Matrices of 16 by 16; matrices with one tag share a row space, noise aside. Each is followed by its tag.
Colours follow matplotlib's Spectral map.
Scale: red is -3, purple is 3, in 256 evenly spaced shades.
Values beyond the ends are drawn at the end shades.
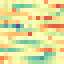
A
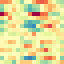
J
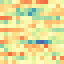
A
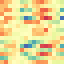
J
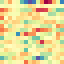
J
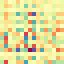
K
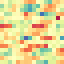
J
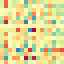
K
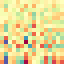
K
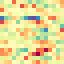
J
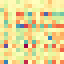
K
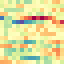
A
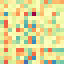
K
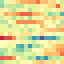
A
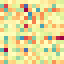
K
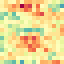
A
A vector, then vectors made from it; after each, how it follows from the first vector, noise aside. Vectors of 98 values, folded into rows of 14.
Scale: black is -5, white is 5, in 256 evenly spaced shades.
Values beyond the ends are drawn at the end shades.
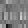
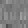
shrunk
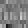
copied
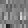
copied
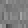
shrunk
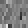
sign-scrambled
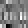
scaled up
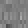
shrunk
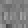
shrunk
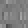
shrunk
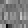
copied
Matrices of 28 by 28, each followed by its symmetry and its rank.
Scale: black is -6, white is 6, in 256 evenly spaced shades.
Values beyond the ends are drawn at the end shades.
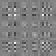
symmetric, rank two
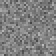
neither, full rank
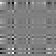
neither, rank one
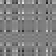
neither, rank one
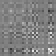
symmetric, rank two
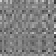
neither, rank three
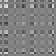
symmetric, rank one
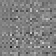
neither, rank five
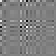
symmetric, rank one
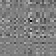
neither, rank three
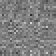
neither, rank five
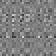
neither, rank three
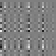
neither, rank one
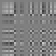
symmetric, rank one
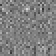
neither, rank five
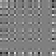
symmetric, rank one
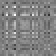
symmetric, rank two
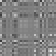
symmetric, rank two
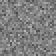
neither, full rank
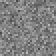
neither, full rank
